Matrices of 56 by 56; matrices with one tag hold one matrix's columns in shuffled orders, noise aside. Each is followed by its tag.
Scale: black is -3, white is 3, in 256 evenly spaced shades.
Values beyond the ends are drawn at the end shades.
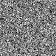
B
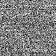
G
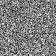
B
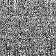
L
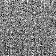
L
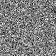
B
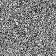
B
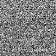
G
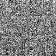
L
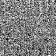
L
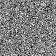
B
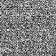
G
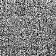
L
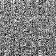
L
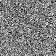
B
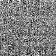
L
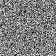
B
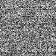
G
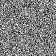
B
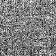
L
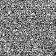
G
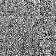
L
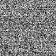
G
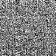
L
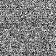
G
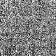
L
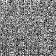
L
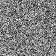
B
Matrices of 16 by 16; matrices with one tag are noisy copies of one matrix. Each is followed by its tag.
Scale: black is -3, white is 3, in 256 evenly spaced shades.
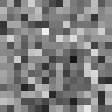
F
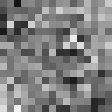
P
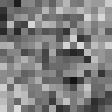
P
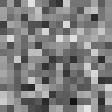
F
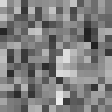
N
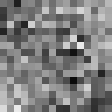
P
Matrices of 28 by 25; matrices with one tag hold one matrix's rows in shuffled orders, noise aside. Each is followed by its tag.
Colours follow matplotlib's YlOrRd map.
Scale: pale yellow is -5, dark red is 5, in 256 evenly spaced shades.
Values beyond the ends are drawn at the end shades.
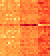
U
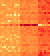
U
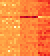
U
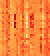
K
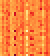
K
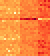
U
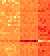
U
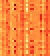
K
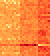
U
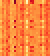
K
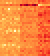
U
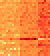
U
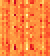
K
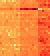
U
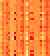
K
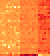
U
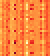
K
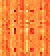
K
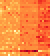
U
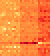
U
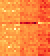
U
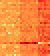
U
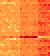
U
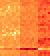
U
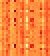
K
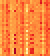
K
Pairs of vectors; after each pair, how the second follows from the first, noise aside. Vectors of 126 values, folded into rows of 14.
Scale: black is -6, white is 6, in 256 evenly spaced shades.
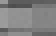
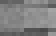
reversed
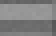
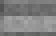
reversed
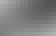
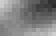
scaled up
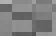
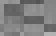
reversed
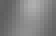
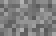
shuffled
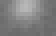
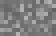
shuffled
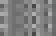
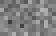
shuffled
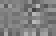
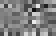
scaled up
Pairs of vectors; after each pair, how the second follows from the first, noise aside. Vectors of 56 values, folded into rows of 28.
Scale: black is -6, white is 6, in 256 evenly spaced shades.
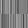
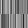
scaled up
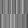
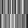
scaled up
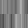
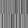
sign-scrambled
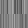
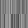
wrapped around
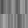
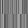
sign-scrambled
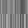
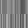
copied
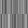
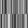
scaled up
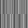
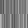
sign-scrambled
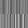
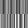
scaled up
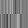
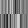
scaled up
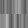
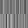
sign-scrambled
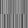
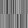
wrapped around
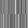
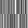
scaled up
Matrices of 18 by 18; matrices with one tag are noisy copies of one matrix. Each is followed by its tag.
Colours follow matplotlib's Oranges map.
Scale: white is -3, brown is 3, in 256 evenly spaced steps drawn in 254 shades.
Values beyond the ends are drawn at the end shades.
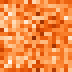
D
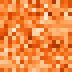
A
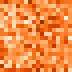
D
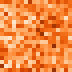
D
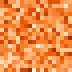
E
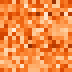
A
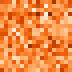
A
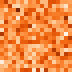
E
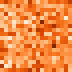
D
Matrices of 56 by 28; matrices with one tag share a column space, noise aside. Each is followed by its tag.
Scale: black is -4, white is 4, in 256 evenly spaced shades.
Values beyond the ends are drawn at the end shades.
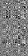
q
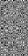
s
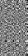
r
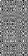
r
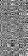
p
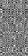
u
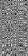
p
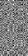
p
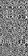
q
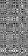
u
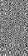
p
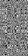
s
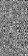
s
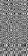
p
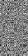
p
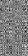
r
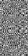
s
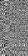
p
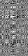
q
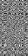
p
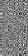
p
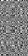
s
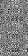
u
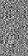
q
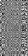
p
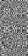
s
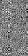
u
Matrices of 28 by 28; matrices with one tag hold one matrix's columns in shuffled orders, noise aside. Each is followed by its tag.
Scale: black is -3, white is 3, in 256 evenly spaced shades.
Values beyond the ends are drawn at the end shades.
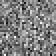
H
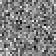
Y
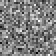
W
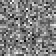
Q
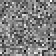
Q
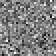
Q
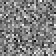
Q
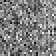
H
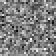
Y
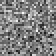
W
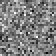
W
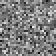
W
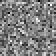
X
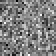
H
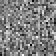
H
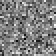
Q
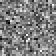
Y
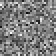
X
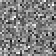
Q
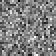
H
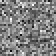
X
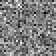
X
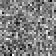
H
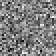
Q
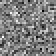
W
